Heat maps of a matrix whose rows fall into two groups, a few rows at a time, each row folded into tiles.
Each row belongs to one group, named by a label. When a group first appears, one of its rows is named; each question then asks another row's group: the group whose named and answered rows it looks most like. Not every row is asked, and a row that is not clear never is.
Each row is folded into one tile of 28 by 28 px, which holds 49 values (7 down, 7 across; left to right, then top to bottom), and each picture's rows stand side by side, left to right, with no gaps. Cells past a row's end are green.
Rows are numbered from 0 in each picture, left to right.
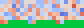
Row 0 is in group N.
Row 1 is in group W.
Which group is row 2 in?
N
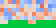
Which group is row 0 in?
N
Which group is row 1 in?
W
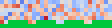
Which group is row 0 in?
N
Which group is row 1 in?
N
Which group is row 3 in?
W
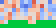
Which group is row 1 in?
W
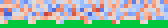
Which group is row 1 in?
W
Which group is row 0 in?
N
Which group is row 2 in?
W
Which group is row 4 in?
N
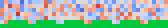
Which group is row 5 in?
N
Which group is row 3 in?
N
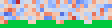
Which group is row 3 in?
W
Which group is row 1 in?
W
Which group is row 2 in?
N
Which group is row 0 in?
N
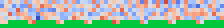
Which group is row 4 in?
N
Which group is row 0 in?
W
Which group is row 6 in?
W
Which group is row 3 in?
N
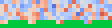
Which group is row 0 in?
W
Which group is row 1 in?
W
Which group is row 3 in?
W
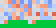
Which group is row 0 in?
N
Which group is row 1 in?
W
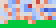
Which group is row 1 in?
N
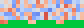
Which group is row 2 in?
W
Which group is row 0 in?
N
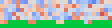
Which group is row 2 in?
N
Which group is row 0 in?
N
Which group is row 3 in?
W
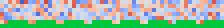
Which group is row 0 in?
N
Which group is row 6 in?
N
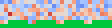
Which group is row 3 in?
W
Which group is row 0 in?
W
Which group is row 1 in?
W
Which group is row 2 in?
W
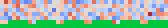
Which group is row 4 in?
N
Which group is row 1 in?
N
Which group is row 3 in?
N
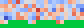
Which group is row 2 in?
W
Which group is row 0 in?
N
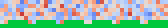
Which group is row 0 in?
W
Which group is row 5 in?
N
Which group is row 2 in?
W
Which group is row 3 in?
N
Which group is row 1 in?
N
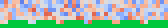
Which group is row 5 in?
N
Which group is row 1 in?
W
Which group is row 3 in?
W
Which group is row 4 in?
N
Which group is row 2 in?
N
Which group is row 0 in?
W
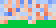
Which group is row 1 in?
W
